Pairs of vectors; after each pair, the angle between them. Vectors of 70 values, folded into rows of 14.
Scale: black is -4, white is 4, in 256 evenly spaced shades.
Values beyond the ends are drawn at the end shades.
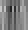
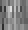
nearly opposite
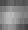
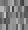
orthogonal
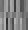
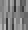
nearly parallel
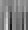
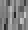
partly opposed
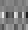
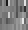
orthogonal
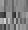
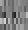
nearly parallel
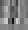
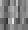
nearly opposite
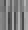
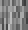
partly opposed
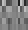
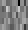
partly aligned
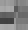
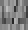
partly aligned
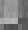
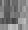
nearly opposite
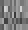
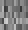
nearly opposite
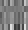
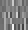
partly aligned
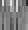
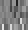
partly opposed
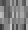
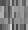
nearly parallel
